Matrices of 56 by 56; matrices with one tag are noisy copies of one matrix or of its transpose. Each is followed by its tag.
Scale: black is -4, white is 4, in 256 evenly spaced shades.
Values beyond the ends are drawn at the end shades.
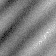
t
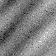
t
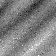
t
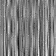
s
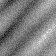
t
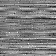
s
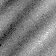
t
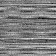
s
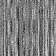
s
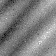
t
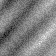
t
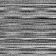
s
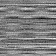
s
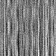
s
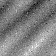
t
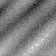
t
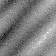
t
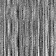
s
